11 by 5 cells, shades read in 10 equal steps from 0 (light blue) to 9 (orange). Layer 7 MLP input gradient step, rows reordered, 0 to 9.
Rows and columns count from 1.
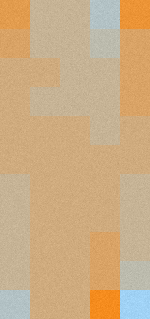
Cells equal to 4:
17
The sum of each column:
51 52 51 53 51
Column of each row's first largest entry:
5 1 5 5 1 1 2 2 4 4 4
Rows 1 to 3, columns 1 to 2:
7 4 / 6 4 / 5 5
